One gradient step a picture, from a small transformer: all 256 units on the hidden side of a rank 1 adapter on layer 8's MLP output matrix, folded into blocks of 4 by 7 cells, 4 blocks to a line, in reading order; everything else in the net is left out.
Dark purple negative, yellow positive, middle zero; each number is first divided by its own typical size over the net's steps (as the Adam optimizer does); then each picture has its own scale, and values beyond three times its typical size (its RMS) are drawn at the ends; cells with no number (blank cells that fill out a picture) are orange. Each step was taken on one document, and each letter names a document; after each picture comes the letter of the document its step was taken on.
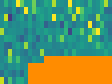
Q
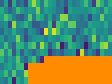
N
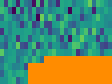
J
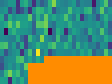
J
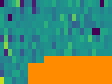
Q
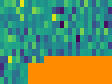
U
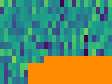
N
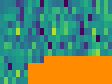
N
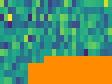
J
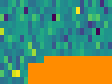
U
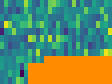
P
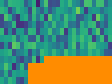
P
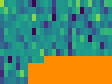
Q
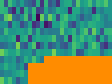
J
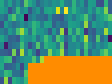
P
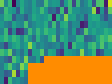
N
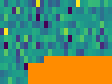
J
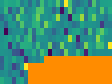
J
